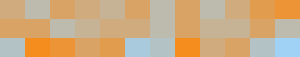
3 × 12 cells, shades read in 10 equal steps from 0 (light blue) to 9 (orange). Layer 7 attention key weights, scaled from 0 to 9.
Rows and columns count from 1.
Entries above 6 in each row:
2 0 4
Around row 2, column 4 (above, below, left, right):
5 6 3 5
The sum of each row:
61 55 57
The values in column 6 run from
1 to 6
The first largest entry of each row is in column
12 1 2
